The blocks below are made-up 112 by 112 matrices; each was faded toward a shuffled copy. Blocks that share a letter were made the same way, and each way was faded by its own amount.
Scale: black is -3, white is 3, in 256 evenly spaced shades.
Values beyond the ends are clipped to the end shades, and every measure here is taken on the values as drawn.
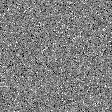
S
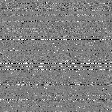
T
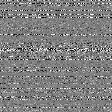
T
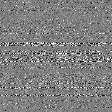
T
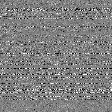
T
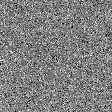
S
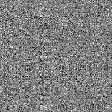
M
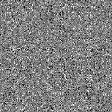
M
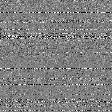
T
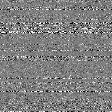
T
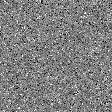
S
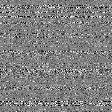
T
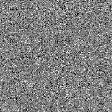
M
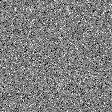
S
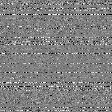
T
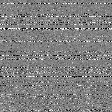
T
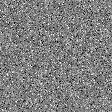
S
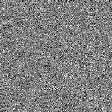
M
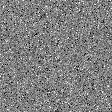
S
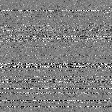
T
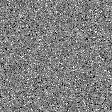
S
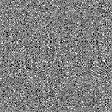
M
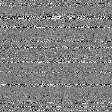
T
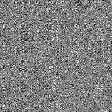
M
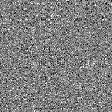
M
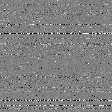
T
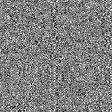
M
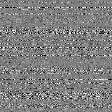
T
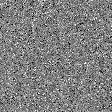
S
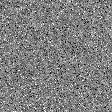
S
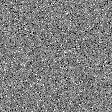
S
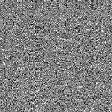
M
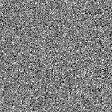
M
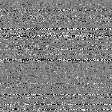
T
